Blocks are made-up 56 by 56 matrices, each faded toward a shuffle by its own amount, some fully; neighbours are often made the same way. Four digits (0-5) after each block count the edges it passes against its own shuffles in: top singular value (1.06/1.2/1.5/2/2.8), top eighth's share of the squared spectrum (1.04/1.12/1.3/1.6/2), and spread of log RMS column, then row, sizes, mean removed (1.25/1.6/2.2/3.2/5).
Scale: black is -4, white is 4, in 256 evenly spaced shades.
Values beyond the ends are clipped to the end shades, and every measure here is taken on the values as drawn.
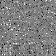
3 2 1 0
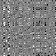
4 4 3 2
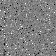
2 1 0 0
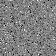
1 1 0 0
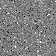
2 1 0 0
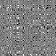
4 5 3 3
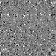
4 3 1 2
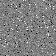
1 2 0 1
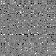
4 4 1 2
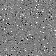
2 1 0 0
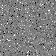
0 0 0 0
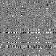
4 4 2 3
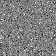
2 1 0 0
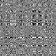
4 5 2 3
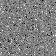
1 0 0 0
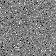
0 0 0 0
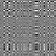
5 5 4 4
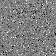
1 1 0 0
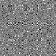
4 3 2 2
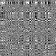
5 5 3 3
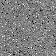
0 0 0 0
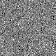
0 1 2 0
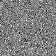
1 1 2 0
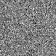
0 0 0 0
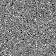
0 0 0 0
